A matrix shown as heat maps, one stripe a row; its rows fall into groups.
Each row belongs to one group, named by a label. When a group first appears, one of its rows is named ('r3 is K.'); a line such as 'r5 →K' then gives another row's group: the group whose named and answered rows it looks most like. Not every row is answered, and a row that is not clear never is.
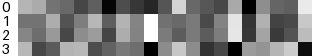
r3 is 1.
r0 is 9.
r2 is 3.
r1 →3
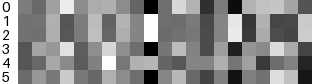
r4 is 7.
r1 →3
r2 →3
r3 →1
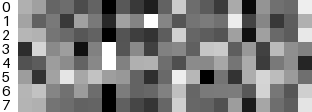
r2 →9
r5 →1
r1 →3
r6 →9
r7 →9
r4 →7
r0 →9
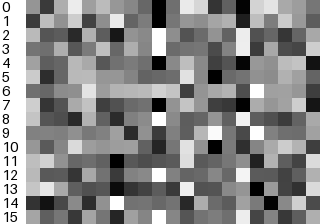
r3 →3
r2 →3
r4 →1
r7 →1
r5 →1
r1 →1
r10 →1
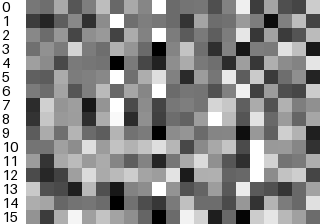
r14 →9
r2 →3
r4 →9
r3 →1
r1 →7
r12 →7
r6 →3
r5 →7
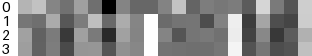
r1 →3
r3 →3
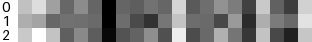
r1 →9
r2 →9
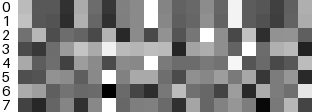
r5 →7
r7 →7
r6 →9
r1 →3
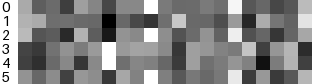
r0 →3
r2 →3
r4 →7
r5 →3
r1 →9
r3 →7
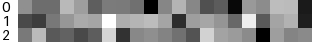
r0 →1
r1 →7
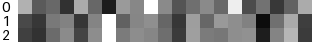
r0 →3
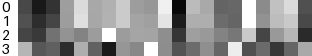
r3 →3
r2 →7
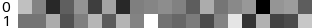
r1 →3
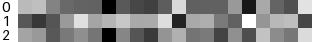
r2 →9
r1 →7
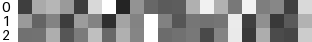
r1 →3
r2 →3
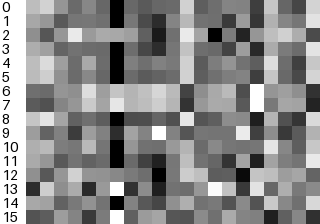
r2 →1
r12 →1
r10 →9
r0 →9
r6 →7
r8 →9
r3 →9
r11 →9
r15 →7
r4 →9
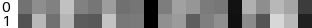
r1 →1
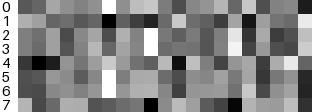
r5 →7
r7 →1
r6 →7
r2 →3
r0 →7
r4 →7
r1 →9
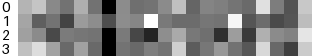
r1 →3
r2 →9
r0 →9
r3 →9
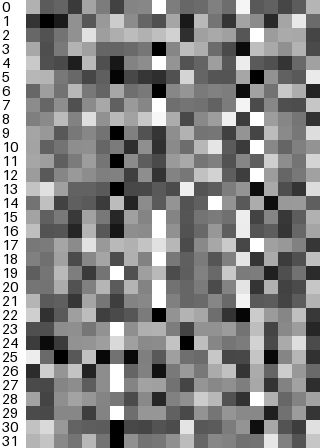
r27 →7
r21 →3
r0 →3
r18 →3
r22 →1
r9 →9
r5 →9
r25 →1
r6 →1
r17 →7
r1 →7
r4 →3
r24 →7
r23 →7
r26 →1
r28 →1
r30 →9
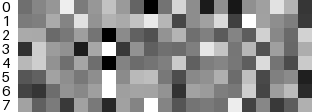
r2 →9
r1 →7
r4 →9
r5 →7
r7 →3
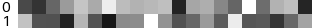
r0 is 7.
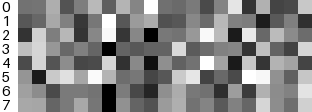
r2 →1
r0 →3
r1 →7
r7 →9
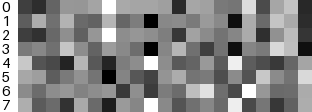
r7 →3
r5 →9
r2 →7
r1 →1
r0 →7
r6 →1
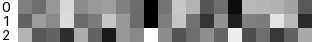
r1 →1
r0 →1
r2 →3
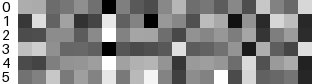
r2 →7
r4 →7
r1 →1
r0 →9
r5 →7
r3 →9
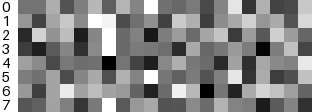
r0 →3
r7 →7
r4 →9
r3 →7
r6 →1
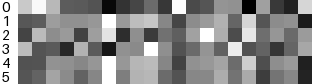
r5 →7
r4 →7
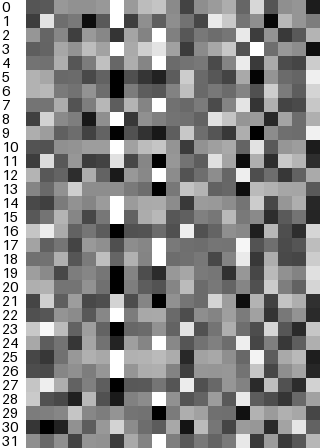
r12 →3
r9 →9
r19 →9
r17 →3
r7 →3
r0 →7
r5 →9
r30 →7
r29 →1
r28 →3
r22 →7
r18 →3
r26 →7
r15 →7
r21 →1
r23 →9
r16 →9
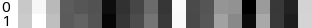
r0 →9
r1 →9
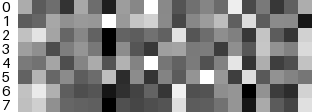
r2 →9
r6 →9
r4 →3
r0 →3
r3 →9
